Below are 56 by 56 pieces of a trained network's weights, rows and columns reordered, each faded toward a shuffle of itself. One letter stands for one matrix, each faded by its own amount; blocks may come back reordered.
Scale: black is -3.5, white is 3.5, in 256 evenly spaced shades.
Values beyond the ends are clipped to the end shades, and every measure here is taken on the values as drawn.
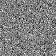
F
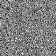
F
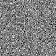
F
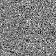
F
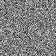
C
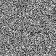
C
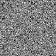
F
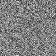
C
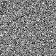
F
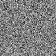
C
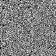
C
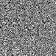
F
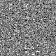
F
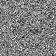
F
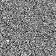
F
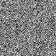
F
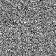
F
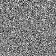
F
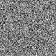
C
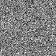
F
